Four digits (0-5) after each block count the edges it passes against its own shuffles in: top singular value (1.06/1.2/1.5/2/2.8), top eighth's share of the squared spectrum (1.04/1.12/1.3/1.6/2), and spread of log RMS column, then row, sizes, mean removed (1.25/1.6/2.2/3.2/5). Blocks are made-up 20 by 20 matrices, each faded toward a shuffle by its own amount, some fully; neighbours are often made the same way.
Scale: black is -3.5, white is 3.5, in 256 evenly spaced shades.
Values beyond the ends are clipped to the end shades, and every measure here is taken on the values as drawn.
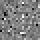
1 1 0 0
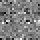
2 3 0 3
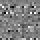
2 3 0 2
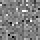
0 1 0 0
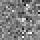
2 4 1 0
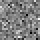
0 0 0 0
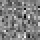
3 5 2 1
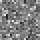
2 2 0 0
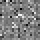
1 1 0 0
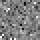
0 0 0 0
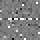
3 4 0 0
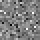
0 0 0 0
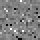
0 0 0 0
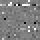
2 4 0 0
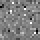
1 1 0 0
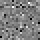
2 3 1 1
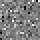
0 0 0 0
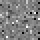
0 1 1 0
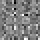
3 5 2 2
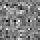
3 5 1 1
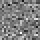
2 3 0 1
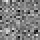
2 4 2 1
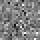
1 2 0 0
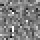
2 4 1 1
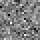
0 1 0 0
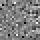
1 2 0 0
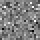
1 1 1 0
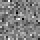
1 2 0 0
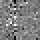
2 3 2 0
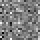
3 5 2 2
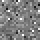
0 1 0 0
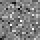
0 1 0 0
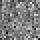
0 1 0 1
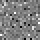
0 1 0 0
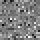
1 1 0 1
